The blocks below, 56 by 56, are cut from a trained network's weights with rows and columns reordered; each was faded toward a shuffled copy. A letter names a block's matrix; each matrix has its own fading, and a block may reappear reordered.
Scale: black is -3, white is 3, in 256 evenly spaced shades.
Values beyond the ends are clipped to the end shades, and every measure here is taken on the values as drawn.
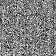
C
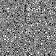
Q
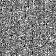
C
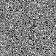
Q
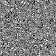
Q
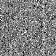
C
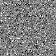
Q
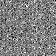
C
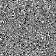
Q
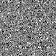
Q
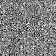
C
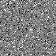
Q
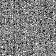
C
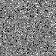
Q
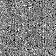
C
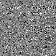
Q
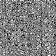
C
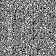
C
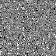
Q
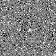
Q
